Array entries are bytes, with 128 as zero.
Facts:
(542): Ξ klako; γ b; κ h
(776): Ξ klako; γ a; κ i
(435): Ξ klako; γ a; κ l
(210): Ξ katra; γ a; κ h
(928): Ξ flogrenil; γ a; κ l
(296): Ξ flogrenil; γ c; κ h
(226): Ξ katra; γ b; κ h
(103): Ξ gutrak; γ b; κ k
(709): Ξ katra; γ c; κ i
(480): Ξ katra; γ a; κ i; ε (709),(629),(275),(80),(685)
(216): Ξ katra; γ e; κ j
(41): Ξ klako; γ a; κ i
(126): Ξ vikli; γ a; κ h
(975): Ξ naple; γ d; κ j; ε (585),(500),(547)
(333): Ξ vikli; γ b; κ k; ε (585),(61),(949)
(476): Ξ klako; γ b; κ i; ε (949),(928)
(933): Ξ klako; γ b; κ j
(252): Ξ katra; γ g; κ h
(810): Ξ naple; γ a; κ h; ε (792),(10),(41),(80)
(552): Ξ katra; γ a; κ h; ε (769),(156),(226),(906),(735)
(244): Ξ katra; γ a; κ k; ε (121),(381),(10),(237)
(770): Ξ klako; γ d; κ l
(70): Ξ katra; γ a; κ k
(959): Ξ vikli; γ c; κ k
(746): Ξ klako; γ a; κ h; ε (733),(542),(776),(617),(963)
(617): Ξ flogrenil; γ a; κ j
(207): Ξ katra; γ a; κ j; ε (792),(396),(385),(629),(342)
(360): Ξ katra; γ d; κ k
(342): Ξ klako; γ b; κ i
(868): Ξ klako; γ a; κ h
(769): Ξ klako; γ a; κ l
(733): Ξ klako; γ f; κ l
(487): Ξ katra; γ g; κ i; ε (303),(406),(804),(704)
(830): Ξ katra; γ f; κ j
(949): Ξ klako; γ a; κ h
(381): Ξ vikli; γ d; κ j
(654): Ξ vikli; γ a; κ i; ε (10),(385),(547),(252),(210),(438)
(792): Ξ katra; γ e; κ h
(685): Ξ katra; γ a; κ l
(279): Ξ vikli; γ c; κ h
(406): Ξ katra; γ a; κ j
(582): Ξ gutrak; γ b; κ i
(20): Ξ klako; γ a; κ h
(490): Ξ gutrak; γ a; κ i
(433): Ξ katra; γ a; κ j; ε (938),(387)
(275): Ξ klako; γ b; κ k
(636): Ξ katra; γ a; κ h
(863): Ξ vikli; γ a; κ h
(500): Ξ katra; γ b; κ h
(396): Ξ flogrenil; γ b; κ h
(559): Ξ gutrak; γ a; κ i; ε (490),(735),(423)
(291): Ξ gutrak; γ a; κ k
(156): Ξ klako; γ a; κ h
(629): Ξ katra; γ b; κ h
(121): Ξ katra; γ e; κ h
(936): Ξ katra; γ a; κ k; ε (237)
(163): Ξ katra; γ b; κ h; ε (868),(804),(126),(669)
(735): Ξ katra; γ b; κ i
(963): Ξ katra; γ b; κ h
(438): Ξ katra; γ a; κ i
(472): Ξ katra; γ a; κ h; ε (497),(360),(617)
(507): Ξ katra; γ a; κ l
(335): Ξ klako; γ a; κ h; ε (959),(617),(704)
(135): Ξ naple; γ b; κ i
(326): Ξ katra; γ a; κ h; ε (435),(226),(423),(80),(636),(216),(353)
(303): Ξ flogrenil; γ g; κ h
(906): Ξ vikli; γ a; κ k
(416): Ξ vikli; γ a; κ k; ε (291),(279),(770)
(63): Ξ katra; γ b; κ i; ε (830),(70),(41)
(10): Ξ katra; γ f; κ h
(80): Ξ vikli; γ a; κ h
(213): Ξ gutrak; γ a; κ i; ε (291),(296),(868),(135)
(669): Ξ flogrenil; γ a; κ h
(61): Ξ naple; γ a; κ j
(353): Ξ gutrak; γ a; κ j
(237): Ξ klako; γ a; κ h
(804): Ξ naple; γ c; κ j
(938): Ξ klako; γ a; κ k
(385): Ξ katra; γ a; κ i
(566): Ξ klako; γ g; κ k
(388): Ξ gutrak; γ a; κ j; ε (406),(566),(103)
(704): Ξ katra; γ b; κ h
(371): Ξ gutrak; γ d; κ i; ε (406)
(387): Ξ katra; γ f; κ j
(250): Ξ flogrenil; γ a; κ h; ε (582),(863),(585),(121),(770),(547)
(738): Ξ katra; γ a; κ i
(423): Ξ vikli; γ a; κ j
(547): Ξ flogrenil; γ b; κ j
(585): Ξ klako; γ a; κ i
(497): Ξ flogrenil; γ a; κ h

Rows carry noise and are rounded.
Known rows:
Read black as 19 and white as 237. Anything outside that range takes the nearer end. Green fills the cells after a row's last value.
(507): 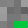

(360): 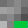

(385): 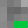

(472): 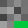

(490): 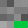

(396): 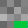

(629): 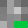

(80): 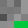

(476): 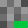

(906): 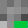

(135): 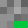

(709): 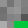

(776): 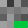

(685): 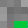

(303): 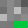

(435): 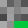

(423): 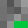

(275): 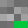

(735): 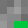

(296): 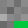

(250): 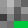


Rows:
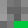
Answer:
(928)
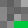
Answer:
(353)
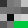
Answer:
(388)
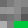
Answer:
(291)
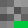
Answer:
(213)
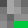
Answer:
(163)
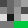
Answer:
(406)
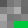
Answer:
(704)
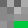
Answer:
(10)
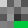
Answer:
(585)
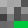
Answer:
(975)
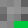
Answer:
(279)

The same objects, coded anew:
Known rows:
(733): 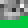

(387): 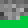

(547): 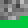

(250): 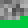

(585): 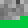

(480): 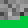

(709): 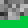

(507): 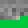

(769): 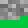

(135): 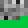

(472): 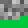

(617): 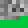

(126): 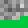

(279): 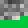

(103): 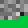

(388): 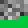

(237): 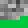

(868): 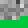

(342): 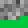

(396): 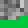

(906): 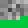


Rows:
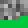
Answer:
(810)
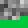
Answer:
(476)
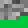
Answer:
(566)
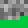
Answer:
(582)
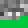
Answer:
(959)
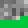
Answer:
(416)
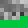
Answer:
(333)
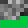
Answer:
(63)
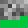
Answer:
(559)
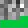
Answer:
(296)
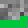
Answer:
(629)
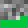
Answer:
(121)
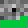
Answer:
(936)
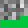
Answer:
(303)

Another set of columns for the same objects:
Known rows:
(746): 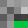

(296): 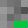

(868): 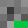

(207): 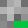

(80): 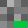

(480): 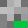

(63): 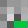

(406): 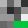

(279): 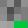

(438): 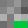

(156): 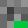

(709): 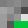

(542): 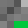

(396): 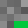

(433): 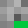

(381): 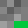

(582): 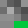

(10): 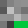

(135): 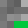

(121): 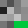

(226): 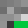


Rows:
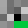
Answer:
(371)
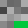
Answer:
(500)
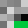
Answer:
(250)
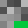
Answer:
(547)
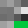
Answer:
(416)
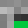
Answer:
(213)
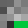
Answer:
(792)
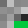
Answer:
(654)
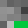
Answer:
(928)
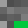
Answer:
(103)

